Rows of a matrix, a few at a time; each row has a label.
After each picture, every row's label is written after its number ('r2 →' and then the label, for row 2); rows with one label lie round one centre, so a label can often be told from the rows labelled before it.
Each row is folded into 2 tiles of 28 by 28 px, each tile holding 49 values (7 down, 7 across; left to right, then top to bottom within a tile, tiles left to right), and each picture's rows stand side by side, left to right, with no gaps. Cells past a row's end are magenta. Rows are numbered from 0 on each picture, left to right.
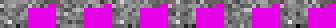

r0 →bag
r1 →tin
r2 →bag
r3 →bag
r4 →tin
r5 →bag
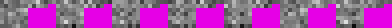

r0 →tin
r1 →bag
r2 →bag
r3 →bag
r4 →bag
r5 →tin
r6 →bag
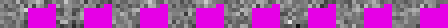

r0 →tin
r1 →bag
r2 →tin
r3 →tin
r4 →tin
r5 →bag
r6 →tin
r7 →tin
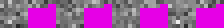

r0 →bag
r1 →tin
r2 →tin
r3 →bag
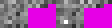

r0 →bag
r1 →bag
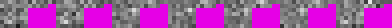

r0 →bag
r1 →bag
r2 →tin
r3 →tin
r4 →tin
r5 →tin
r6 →bag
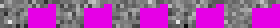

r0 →bag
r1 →tin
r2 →tin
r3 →bag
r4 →tin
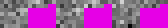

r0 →tin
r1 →tin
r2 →bag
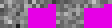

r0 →bag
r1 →tin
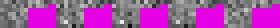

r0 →tin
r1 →bag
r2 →bag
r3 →bag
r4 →tin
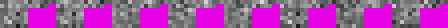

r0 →bag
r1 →bag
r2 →tin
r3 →tin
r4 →tin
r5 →bag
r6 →tin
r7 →bag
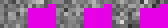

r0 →tin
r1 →tin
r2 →bag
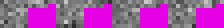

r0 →tin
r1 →bag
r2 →tin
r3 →tin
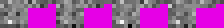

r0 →bag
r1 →bag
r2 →bag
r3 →bag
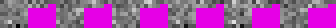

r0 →bag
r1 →tin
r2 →tin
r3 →bag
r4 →bag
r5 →tin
